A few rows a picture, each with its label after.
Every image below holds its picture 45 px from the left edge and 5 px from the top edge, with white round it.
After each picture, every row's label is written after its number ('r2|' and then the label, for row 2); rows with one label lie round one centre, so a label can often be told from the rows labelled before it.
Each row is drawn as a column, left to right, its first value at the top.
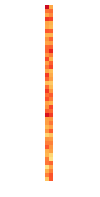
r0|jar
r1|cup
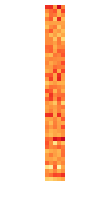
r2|jar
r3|jar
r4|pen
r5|jar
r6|pen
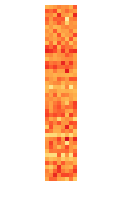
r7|cup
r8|cup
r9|cup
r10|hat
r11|cup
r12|pen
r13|cup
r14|hat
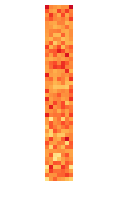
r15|jar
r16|hat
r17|cup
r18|cup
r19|hat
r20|pen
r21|jar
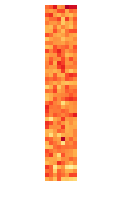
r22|hat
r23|hat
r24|jar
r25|cup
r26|pen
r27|jar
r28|jar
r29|jar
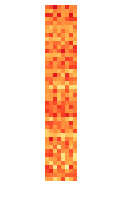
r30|hat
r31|hat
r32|jar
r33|hat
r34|cup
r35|jar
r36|hat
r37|cup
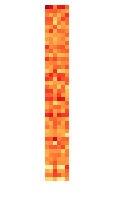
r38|jar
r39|jar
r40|pen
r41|jar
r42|jar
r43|hat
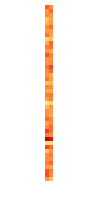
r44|pen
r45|pen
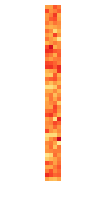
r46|cup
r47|cup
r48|hat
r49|pen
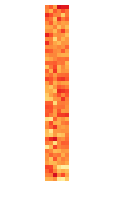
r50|hat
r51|hat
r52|pen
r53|jar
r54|jar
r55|jar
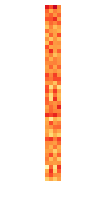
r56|jar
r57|hat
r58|jar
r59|hat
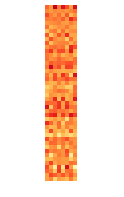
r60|hat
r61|cup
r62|jar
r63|hat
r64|jar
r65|hat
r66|cup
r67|jar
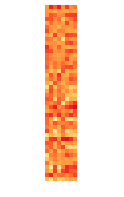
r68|cup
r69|jar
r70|hat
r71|jar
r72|pen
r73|hat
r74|hat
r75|hat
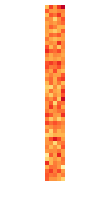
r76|cup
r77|hat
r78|pen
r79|hat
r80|jar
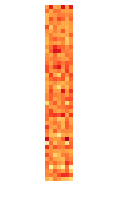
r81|pen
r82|jar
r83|cup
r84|cup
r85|jar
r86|pen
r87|jar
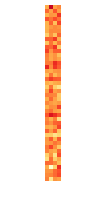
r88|cup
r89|jar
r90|cup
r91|hat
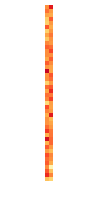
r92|pen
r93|jar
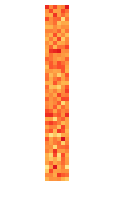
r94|jar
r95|cup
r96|hat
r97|cup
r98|pen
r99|jar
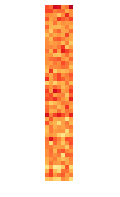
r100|jar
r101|pen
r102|jar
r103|jar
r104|cup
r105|hat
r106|jar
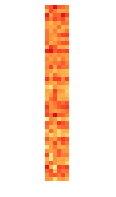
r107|hat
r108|cup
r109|jar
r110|hat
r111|hat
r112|hat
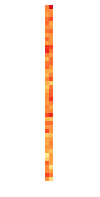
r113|cup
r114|jar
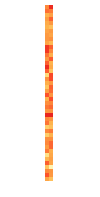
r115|cup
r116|jar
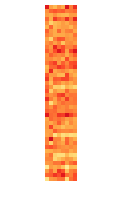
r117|jar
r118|pen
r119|cup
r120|cup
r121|cup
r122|jar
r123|cup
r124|cup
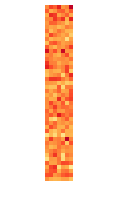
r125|cup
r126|hat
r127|hat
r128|jar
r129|cup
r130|pen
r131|jar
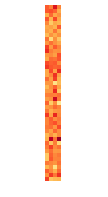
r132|cup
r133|pen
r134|jar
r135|pen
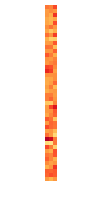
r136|pen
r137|pen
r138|hat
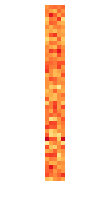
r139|pen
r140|hat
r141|hat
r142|cup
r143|pen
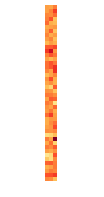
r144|cup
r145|cup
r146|pen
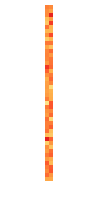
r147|pen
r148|hat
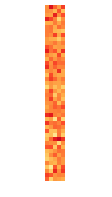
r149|cup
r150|jar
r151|hat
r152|pen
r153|hat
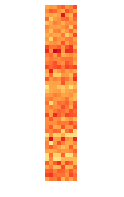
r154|cup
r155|pen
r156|cup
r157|cup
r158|hat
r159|cup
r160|cup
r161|hat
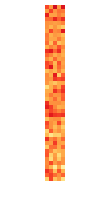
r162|hat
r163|cup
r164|jar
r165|cup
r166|jar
